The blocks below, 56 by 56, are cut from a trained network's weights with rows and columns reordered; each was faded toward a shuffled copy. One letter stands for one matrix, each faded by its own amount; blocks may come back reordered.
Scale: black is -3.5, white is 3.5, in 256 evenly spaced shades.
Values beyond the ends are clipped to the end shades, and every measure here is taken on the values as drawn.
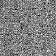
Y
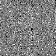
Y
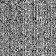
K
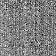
K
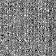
K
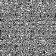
Y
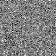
Y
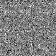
Y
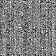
K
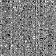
K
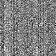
K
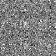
Y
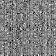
K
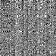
K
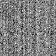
K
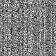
K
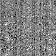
K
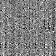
K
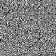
Y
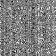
K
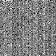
K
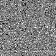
Y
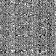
K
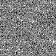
Y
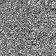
Y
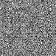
Y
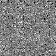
Y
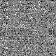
Y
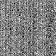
K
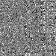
Y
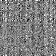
K
